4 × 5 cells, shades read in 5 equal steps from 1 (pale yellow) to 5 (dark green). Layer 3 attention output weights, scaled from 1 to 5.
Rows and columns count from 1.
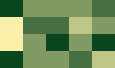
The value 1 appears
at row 2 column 1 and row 3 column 1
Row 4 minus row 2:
4 -1 -1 2 -1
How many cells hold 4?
4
